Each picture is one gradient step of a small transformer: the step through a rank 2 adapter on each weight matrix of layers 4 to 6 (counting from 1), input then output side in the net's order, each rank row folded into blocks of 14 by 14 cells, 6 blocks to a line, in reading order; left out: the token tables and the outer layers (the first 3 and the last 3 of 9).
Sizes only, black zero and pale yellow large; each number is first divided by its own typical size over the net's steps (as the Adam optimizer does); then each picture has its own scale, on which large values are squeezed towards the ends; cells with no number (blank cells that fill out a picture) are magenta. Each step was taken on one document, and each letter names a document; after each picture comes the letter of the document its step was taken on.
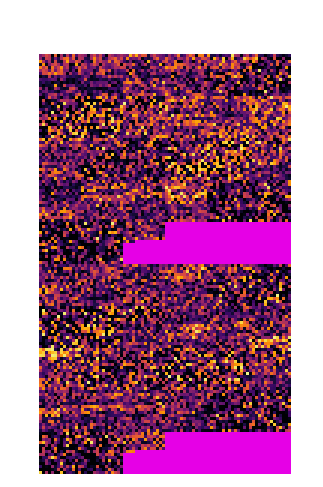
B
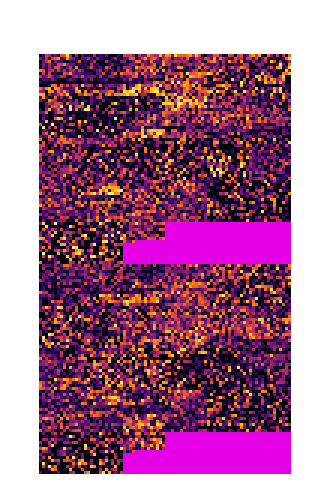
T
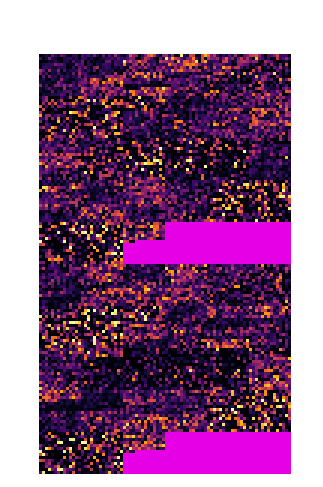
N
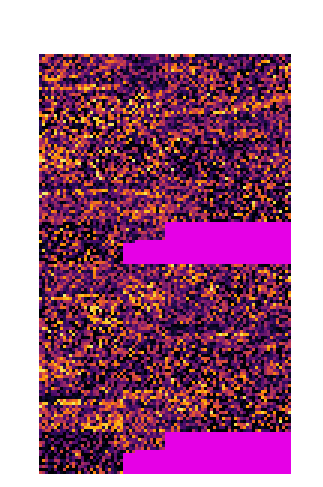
B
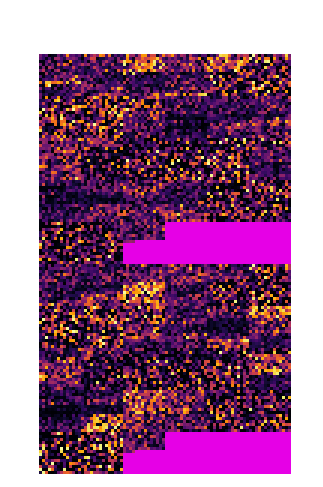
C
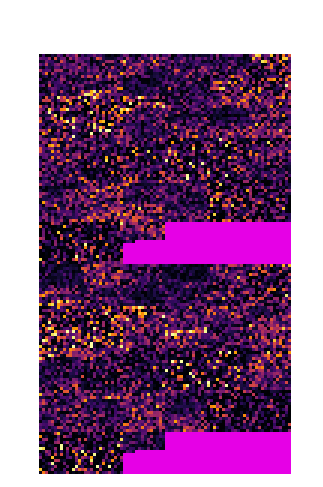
C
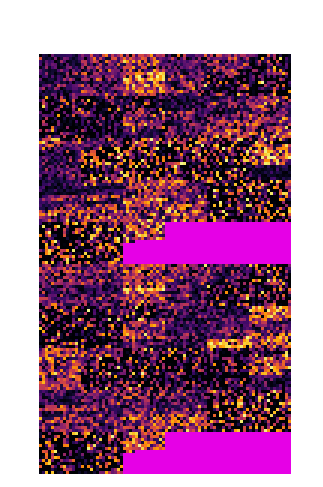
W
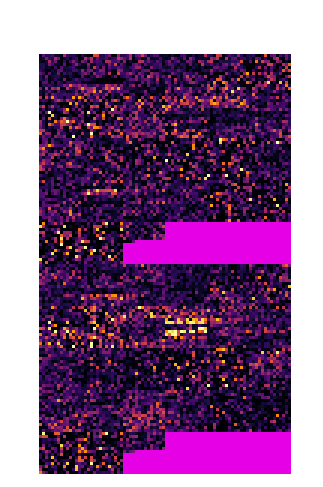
C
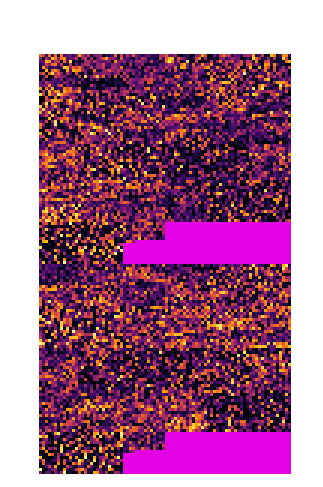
C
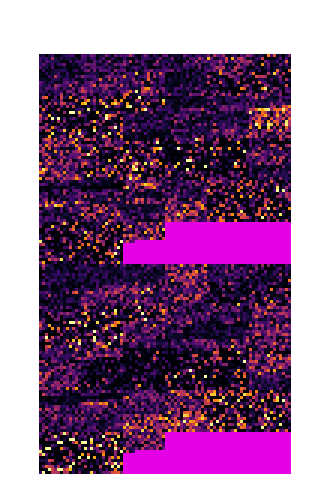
N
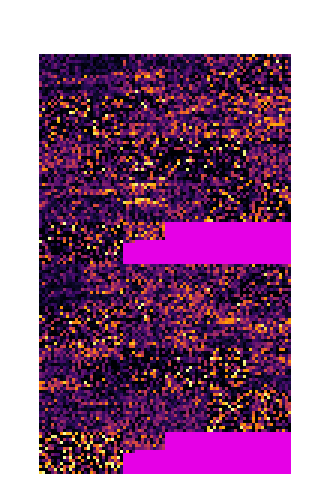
N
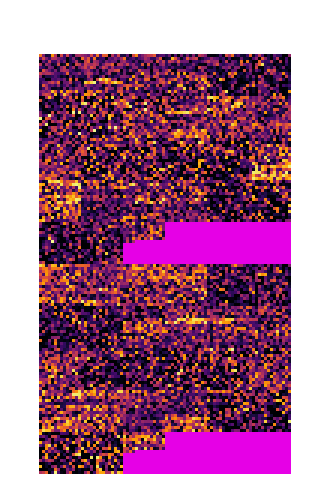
W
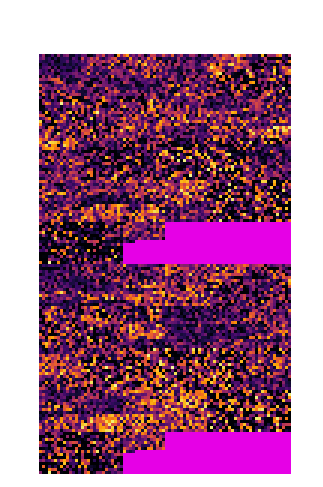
B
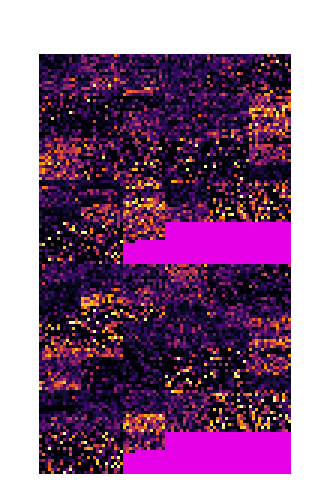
N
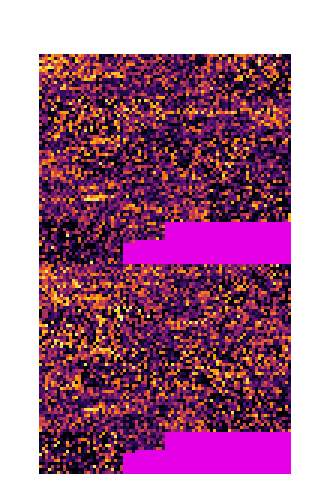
B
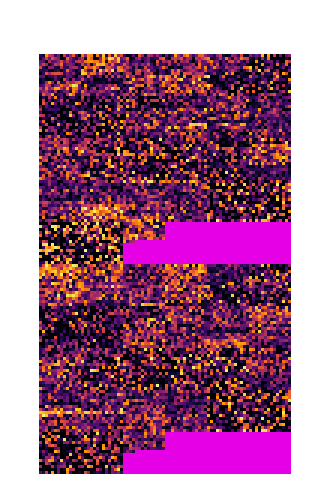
W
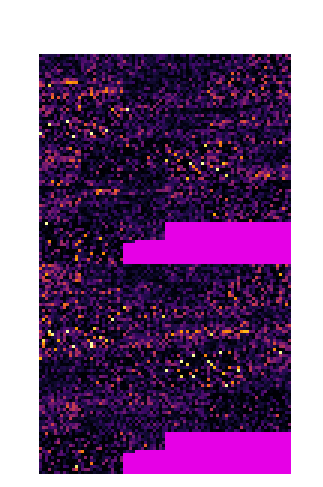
C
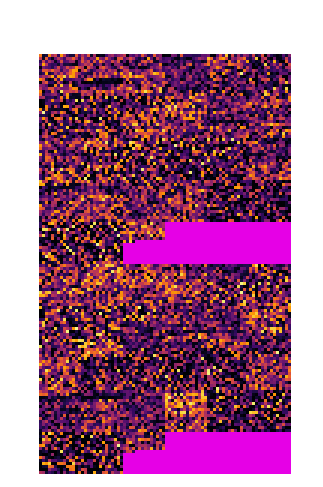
T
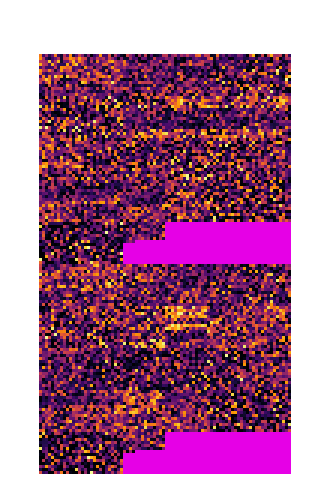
C
